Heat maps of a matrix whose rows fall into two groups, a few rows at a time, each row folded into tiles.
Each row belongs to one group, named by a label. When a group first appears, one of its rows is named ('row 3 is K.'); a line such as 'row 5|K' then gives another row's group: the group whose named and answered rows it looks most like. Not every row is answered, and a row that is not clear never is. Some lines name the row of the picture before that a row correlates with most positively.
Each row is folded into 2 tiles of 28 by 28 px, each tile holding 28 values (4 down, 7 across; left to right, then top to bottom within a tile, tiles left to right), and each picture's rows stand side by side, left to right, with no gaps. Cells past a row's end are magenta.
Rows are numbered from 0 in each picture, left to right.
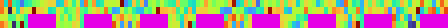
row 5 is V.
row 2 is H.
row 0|V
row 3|V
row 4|H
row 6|V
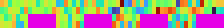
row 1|V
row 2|H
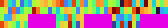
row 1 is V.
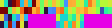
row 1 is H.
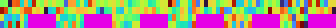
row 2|V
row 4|H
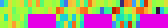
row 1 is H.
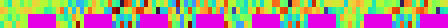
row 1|V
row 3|V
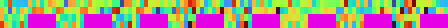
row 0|V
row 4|V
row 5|H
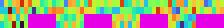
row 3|V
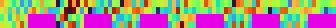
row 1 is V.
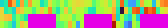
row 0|V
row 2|V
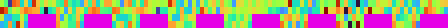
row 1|V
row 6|V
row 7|V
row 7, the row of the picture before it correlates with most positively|2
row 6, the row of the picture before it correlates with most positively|2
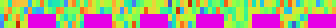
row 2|V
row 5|V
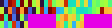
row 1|H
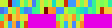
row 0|H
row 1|H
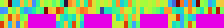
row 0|H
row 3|V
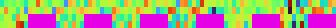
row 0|V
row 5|V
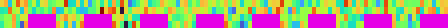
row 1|H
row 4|V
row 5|V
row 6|V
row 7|V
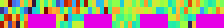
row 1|V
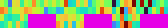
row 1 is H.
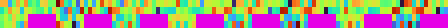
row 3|H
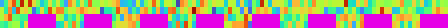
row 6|H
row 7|H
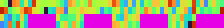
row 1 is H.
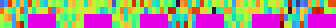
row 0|V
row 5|V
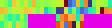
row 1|H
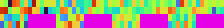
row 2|H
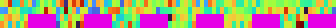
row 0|H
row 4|H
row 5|V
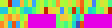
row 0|H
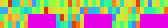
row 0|H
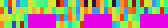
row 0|V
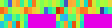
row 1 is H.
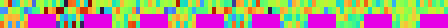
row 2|V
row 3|H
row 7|V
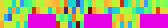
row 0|V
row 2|H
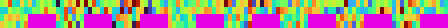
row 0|H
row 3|V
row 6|H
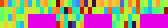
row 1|V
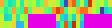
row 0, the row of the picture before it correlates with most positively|0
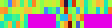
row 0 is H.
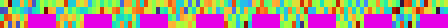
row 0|H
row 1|H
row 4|V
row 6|V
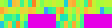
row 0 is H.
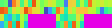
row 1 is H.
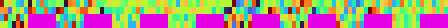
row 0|V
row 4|H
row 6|V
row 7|V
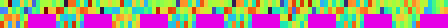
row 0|H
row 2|H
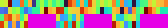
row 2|V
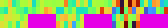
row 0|H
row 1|H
